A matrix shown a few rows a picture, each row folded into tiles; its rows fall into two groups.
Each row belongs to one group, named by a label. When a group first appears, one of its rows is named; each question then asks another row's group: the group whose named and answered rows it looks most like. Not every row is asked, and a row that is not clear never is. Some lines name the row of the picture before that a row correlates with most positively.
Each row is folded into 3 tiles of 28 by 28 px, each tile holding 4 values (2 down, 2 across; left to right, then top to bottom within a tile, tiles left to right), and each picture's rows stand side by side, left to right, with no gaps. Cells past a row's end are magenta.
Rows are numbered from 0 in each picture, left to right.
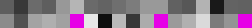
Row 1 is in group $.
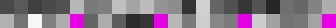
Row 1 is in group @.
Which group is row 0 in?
$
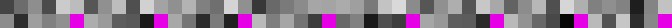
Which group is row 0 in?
$
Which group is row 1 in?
@
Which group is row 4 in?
@
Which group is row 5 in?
@
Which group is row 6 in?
@
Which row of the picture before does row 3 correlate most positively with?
3
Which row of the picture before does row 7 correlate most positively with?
0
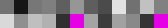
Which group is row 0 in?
$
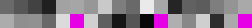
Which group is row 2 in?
$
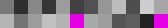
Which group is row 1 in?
@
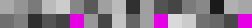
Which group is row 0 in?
@
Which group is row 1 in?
$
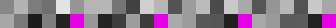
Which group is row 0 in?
@
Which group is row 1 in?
@
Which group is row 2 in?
@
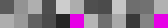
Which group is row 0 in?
@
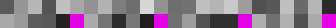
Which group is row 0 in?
@
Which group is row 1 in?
@
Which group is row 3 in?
$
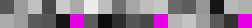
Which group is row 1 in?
@
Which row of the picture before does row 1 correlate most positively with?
1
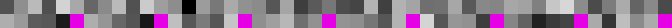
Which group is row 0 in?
@
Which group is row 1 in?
@
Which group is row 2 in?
$
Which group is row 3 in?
$
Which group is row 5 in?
$
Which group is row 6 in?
@
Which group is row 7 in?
$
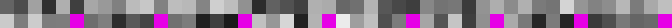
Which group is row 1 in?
@
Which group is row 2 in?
@
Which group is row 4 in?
$
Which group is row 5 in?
$
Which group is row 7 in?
@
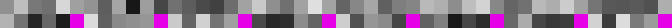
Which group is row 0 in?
@
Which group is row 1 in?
$
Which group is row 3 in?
@
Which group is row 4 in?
$
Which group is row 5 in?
@
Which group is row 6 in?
@
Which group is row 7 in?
$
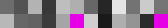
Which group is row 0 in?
$
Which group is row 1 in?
$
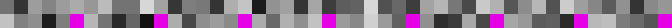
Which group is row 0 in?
$
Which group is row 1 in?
@
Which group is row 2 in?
$
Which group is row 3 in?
$
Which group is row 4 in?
$
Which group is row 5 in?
@
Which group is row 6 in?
@
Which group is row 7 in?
$
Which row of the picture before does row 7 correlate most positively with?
0
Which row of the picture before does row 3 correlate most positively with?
0
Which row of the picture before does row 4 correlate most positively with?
1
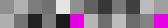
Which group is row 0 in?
@
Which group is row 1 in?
$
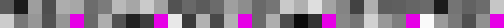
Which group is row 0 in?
$
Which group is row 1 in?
@
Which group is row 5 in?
$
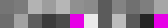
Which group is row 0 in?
@
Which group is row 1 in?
$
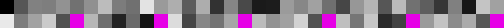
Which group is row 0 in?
$
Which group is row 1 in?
@
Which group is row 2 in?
$
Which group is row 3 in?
$
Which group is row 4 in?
$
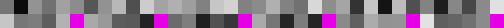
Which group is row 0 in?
$
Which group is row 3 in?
@
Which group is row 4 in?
$
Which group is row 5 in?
$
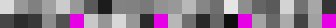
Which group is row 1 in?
$
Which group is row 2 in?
@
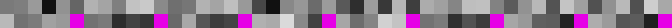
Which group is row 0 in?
$
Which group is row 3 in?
$
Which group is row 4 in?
$
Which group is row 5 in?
@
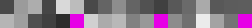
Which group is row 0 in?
@
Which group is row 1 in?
$
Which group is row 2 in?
$
